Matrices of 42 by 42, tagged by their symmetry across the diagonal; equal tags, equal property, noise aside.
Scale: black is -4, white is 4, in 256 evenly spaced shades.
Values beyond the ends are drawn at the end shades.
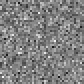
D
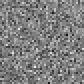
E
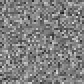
D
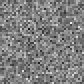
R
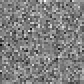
E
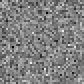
R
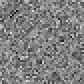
R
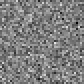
D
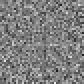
E
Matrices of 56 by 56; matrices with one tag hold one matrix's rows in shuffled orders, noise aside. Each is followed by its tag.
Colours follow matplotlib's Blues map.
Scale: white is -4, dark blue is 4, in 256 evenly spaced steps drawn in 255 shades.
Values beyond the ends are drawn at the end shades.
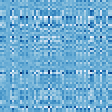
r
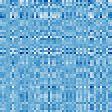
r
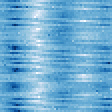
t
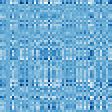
r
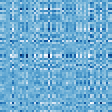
r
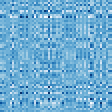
r
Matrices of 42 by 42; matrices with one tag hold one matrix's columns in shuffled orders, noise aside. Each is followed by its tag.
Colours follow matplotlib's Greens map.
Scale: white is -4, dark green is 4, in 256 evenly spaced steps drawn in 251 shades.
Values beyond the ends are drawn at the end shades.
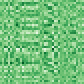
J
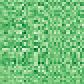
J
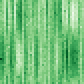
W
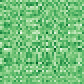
J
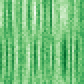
W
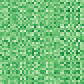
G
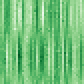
W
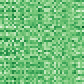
G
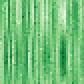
W
